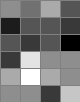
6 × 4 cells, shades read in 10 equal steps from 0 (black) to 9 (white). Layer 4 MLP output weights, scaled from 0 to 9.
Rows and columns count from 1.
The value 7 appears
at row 6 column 4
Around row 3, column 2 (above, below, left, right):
3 8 3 3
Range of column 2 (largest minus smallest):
7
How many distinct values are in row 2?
3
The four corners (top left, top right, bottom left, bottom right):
5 3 5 7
